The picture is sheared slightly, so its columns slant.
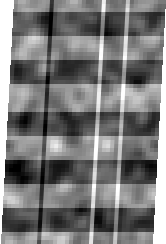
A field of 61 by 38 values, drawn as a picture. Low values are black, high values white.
Ninth with the lowest average: bottom left. Histogram: bell-shaped. Stripes: horizontal, repeating 5 times. Odd lines: columns 10, 23 and 29.
